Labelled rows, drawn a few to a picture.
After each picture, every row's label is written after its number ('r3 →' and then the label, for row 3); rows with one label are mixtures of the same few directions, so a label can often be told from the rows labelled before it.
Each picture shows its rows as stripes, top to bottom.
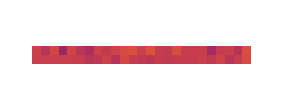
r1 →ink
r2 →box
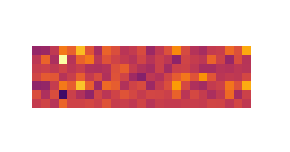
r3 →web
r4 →ink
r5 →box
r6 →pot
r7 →web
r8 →ink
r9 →ink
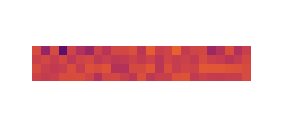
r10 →ink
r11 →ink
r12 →box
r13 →web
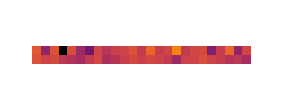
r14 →ink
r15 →web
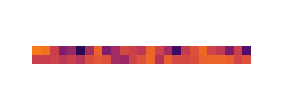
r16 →web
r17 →box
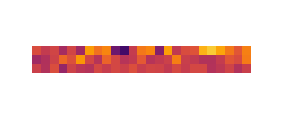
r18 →box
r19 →web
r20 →ink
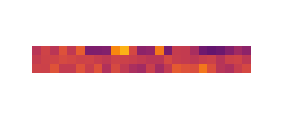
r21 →box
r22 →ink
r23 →pot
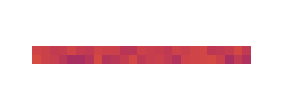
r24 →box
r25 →web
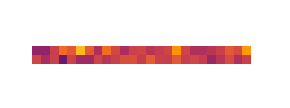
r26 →web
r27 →ink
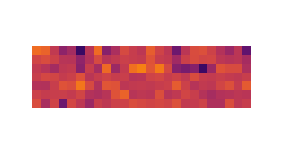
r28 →web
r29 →web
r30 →pot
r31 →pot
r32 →web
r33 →box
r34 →ink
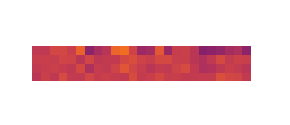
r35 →box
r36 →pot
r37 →box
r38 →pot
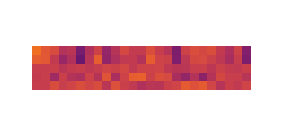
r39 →web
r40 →web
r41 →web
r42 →pot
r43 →pot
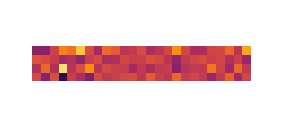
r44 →web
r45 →web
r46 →ink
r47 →ink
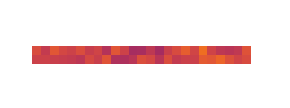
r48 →pot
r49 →box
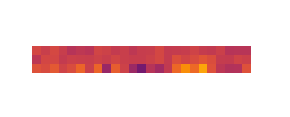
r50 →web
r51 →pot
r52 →pot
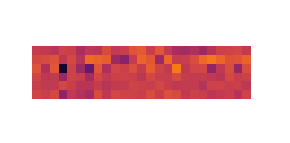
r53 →pot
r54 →box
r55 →ink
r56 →ink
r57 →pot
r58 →ink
